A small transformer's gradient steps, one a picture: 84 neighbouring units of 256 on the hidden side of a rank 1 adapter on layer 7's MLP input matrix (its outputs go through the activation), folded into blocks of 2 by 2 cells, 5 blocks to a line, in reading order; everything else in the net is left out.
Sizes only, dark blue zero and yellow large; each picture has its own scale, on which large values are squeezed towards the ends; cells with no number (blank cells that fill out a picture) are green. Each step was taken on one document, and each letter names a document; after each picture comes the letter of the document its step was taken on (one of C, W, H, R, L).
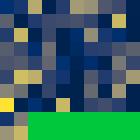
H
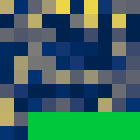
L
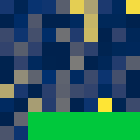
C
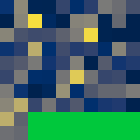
L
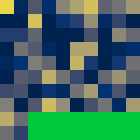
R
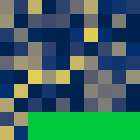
H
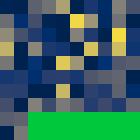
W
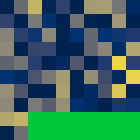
W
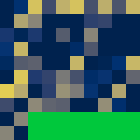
C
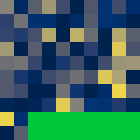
W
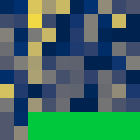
L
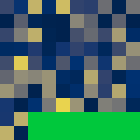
L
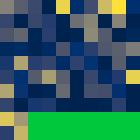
H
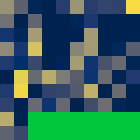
R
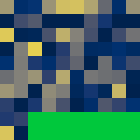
C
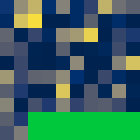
L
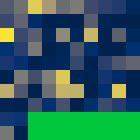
C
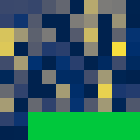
W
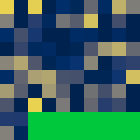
H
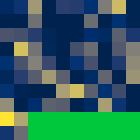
R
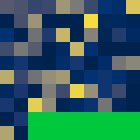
C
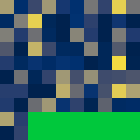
L
